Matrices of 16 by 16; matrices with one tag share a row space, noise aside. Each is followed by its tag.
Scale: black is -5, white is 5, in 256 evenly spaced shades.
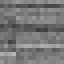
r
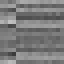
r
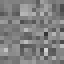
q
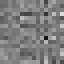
q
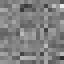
q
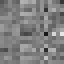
q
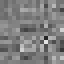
q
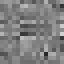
q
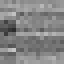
r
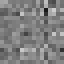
q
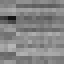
r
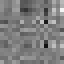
q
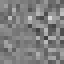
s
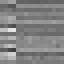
r
